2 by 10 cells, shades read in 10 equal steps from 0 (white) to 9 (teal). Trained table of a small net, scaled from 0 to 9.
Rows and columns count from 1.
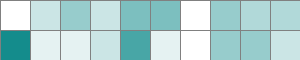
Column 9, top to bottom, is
3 4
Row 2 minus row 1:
9 -1 -3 0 2 -4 0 0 1 -1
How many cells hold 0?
3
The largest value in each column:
9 2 4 2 7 5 0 4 4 3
